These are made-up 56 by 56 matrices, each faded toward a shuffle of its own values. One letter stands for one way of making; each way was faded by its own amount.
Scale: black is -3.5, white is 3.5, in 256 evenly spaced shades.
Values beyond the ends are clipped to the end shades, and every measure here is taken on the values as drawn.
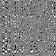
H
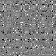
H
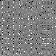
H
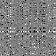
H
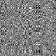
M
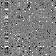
H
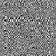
M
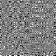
M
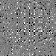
H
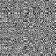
M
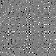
H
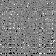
H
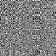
M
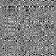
M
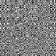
M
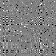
H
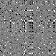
H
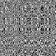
M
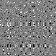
H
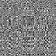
M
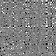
H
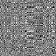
M
